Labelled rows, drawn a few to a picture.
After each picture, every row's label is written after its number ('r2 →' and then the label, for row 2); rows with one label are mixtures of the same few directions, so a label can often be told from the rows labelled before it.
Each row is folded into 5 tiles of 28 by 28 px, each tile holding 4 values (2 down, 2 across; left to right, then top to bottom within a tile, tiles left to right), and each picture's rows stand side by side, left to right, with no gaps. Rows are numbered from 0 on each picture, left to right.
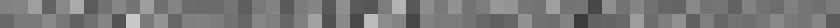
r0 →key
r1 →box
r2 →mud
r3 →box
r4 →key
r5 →key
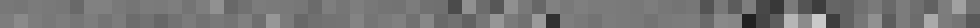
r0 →key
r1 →key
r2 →key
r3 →key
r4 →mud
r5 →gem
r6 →mud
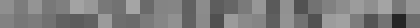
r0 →box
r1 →mud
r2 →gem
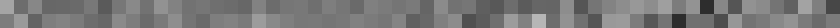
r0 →box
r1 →gem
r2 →key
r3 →gem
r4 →gem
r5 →box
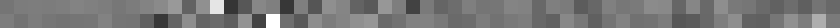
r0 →box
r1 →key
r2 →box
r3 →gem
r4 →gem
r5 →gem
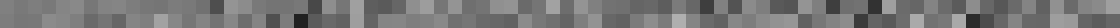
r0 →gem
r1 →key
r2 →key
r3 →box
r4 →gem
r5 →box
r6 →key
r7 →mud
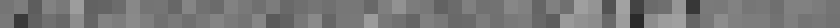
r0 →key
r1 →key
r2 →mud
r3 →gem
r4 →mud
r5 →key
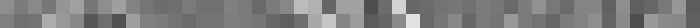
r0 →gem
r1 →gem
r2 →gem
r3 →mud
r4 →mud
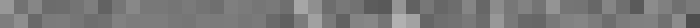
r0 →box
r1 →key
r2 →gem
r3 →mud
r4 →key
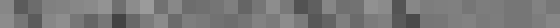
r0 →gem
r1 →box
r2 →gem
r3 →gem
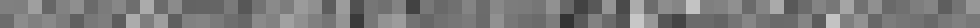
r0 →key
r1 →box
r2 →mud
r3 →mud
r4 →mud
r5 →key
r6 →box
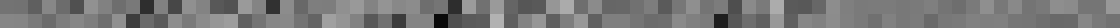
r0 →key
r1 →box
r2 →gem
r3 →key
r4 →box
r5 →key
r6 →mud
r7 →box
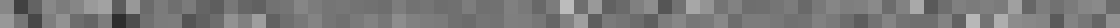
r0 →gem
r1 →gem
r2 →gem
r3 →gem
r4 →box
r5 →box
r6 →key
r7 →key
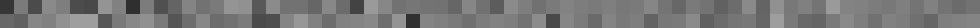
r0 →box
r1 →gem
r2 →key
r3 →key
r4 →mud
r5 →mud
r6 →mud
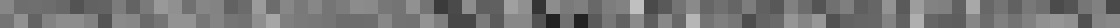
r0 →box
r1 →gem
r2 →box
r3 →gem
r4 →key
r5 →gem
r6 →mud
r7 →box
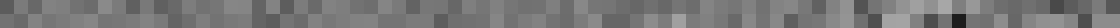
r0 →box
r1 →gem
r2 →box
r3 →key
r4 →gem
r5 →mud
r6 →gem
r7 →box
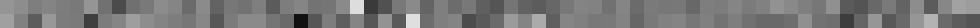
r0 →mud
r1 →mud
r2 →key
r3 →gem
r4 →mud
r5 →box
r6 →mud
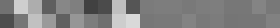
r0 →gem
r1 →gem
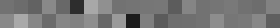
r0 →key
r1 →key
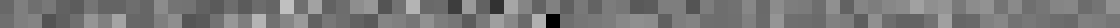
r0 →gem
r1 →gem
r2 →box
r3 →key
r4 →box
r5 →mud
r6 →box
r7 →box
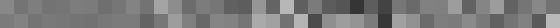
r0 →box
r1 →gem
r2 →box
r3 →key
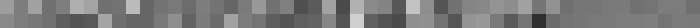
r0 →box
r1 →mud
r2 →mud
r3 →gem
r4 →box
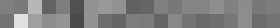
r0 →key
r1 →box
